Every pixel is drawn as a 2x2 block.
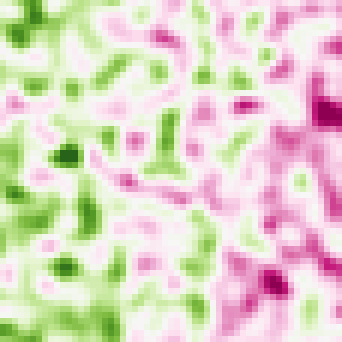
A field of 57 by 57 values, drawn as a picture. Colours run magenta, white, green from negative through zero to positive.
On average the colour sits 50% of the way up the scale. There are no lone odd cells. The field climbs toward the left. The texture is blotchy. There are no regular stripes.
